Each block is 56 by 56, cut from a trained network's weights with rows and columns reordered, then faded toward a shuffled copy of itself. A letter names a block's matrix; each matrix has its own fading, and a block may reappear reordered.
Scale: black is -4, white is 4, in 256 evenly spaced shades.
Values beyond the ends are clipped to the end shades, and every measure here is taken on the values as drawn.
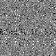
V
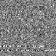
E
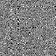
V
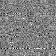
E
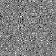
V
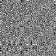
V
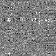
V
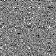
V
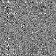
V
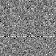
E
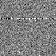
E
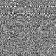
E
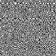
E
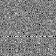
E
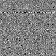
E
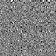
V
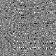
V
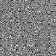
V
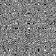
V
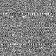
E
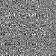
V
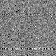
E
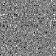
V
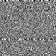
E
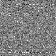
E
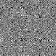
V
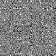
V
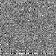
E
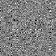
V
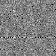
E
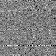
E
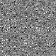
V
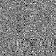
V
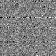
E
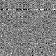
E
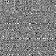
E
